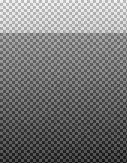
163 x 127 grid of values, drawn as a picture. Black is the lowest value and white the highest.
Seam: horizontal, 20% of the way down, the top part higher. Grain: checkered. Slope: up to the top.
